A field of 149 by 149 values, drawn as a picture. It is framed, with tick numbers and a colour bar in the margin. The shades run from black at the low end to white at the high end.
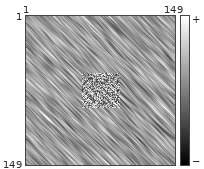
Streaks slant down to the right. No overall slope runs across the table. Values change most from cell to cell in the centre. The halves do not mirror each other. No row or column stands out. An odd patch, rougher than its surroundings, sits in the centre.
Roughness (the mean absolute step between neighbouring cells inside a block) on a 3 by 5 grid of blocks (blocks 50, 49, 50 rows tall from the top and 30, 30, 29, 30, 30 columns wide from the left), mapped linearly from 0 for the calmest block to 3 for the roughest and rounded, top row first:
00000 / 01310 / 00000
